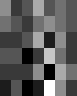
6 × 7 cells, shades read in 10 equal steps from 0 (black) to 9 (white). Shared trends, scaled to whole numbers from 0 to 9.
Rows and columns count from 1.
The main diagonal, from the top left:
5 3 3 2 0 5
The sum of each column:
17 15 10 24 25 28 16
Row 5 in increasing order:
0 2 2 2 4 5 6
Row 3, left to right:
2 2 3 6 1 5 2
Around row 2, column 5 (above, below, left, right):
3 1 4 4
